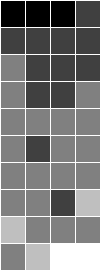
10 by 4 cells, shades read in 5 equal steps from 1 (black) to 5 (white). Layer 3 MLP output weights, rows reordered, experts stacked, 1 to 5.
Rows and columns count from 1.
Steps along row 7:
same same same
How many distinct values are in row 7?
1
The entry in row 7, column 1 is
3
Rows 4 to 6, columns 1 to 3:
3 2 2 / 3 3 3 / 3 2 3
